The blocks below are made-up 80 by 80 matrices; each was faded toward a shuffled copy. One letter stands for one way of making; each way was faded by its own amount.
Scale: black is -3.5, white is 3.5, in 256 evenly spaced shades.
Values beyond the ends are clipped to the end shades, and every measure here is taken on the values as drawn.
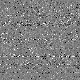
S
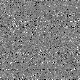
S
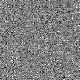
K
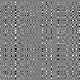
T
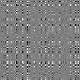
T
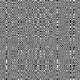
T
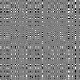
T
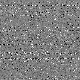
S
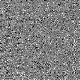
K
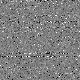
S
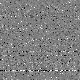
S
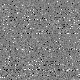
S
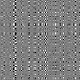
T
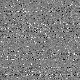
S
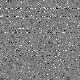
S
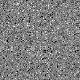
K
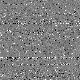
S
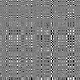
T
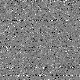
S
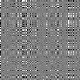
T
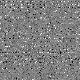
S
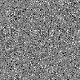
K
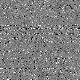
S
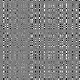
T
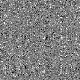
K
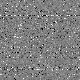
S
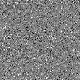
K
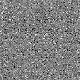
K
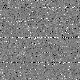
S
